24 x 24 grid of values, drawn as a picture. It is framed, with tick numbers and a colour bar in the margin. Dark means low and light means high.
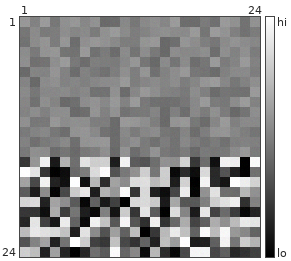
No regular stripes run through it. No overall slope runs across the table. The top part is calmer, up to a seam about 60% of the way down. The halves do not mirror each other.
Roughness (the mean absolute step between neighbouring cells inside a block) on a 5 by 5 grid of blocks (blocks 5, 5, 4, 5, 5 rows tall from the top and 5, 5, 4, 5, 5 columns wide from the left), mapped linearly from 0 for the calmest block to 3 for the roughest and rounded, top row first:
00000
00000
00000
33333
33332
